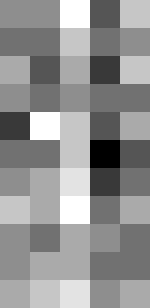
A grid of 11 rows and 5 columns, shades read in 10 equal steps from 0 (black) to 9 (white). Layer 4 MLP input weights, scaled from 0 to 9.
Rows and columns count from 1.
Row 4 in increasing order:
4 4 4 5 5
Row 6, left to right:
4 4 7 0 3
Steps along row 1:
same up down up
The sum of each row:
29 24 24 22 27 18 25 32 24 25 32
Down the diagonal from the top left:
5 4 6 4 6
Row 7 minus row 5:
3 -3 1 -1 -2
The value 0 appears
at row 6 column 4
